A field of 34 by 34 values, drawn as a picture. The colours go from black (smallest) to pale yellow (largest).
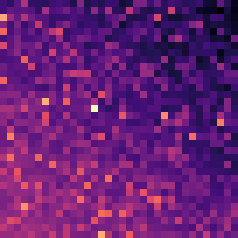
Grain: fine. Mirror symmetry: none. Slope: up to the bottom left. Odd rows or columns: none. Ninth with the lowest average: top right. Average level on the scale: 30%.
